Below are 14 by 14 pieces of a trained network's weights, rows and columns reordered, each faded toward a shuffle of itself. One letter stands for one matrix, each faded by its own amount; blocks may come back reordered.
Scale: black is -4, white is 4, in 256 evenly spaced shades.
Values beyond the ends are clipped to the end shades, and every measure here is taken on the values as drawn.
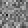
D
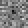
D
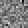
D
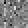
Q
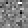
Q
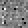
Q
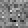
Q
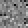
Q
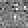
Q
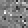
Q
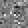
Q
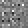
Q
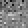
Q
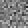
D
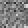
D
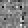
Q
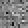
Q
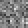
D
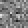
D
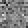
Q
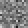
D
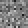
Q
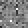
Q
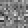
D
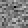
D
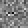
D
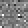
Q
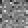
Q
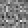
D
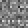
D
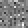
Q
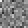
D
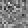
D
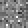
Q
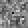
D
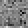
Q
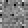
Q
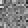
D
